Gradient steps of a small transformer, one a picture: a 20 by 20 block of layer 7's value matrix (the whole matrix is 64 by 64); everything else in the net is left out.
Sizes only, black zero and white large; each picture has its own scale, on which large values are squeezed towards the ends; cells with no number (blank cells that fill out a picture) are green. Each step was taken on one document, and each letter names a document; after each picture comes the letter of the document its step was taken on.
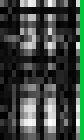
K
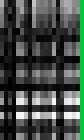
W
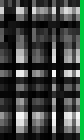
W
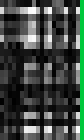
K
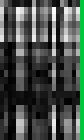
W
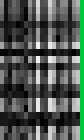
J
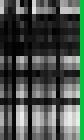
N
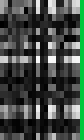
J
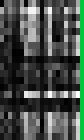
K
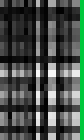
J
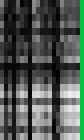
N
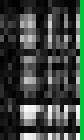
K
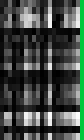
K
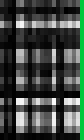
W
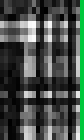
K
